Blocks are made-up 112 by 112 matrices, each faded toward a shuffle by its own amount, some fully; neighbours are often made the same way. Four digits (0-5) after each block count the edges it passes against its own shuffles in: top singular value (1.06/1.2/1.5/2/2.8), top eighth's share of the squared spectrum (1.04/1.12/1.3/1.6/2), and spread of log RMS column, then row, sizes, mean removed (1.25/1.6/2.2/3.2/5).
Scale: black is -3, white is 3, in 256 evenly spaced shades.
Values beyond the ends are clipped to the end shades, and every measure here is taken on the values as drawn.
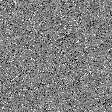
0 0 0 0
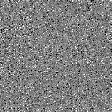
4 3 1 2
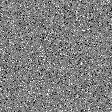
0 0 0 0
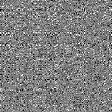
4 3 2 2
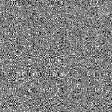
4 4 2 2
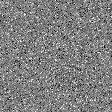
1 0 0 0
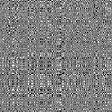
5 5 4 4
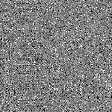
3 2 1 1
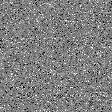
3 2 0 1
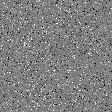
0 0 0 0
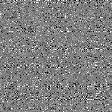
4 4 1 3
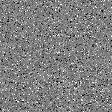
2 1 0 0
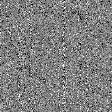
1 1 3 0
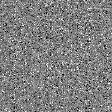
1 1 2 0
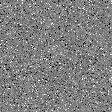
0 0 0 0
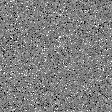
2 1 1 0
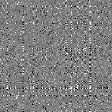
5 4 3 3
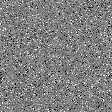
2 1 0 0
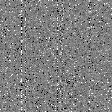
4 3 2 1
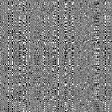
5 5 4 3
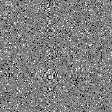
4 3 2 1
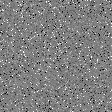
0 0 0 0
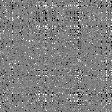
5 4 3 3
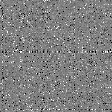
4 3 2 2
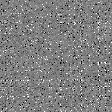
4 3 2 2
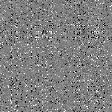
4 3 3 2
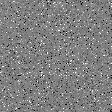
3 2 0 1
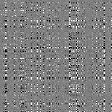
5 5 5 4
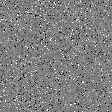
2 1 0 0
